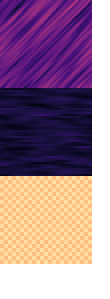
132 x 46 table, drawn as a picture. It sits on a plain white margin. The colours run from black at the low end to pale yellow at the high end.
The table splits into 3 rows of 1 panel. Panel 1,1: low, slanting up to the right. Panel 2,1: very low, streaked across, faint in contrast. Panel 3,1: very high, checkered, faint in contrast.
